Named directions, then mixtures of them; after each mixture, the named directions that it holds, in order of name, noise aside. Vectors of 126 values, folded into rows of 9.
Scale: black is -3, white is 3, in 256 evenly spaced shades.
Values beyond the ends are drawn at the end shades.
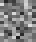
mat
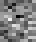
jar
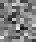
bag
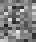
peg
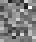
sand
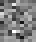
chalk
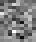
chalk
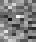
jar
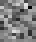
chalk, sand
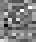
peg, sand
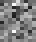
bag, chalk, sand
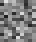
mat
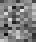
peg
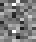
bag, chalk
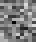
bag, mat, peg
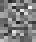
chalk, peg, sand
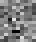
bag, chalk, peg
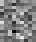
chalk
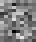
chalk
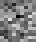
jar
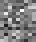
peg, sand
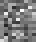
peg, sand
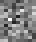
jar, peg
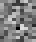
bag
